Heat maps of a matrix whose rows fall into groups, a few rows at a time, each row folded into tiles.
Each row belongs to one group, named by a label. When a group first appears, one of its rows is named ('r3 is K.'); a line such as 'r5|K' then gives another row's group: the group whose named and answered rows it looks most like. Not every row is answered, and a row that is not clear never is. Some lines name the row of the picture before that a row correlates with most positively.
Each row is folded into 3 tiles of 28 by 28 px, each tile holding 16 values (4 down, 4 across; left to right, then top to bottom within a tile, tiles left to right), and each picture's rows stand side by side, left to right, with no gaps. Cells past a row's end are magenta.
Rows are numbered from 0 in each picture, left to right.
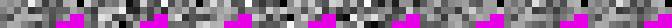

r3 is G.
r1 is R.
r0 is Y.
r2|G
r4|Y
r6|Y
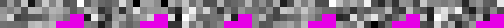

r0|G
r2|R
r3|G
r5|R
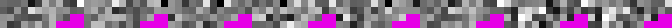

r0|G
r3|G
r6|R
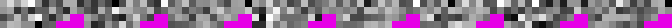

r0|Y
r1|G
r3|R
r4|G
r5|G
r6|Y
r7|Y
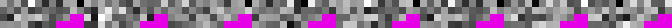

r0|Y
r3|R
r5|Y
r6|G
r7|G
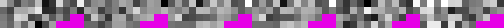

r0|R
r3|G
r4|G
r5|Y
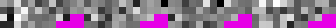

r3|Y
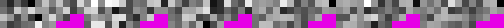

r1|Y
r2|R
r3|Y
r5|Y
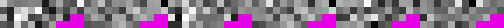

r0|R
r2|R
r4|Y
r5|R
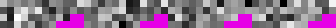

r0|R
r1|R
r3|G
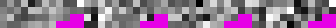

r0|G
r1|R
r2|G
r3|R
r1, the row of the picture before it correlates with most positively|0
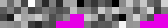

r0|Y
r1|G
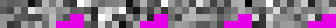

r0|G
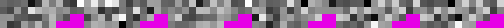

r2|G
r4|G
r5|G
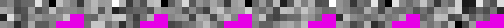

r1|Y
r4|R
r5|R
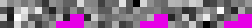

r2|Y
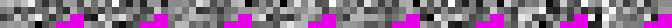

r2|Y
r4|Y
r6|R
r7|R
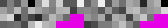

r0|G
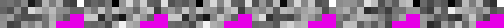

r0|G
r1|G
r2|G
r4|Y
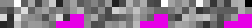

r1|G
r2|Y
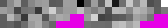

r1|G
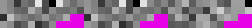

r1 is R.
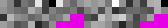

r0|R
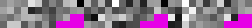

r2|R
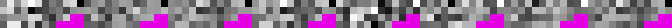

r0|Y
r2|Y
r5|G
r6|G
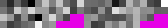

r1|G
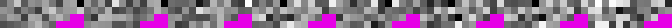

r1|Y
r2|G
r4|R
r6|G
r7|Y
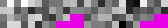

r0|Y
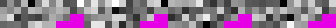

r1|Y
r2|Y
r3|G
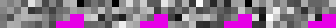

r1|G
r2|Y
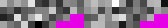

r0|Y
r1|Y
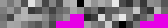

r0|Y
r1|Y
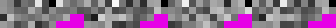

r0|R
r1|Y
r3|Y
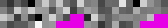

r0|G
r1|R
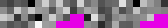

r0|G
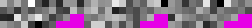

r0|Y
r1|Y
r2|R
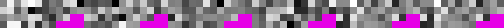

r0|Y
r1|G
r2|R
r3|R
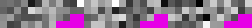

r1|Y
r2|G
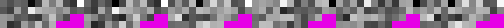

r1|G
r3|Y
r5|G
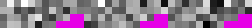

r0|Y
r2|R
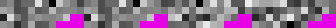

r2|G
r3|Y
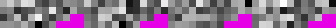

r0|Y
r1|R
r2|Y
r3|Y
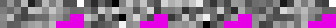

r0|G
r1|G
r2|Y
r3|G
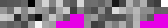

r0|G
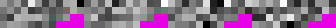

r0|Y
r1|G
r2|R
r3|Y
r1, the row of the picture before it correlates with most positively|1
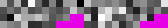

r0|Y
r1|R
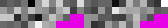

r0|G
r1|G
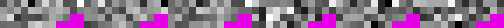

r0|G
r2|G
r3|R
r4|R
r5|Y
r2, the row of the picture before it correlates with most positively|1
